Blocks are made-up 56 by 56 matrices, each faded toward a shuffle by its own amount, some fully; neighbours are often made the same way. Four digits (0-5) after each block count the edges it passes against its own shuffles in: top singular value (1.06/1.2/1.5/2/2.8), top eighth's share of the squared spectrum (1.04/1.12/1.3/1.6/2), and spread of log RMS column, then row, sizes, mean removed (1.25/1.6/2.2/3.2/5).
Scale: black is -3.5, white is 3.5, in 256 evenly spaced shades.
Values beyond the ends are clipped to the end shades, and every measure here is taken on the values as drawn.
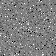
0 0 0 0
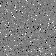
1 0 0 0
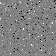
0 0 0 0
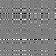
5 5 3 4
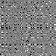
4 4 2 2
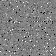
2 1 0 0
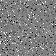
2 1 0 0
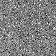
1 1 0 0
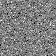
0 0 0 0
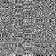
4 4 2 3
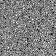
1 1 0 0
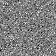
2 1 0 0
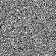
3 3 1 0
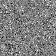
1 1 0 0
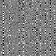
4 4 3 1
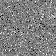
2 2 0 0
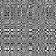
5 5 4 3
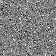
1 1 0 0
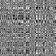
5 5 3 3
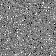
0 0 0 0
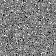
0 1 0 0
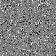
2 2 0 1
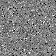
2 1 0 0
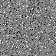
1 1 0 0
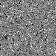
2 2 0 0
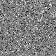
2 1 0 0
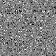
3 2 0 1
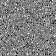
3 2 1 1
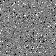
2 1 0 0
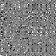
4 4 2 2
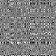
5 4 3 3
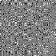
4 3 2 2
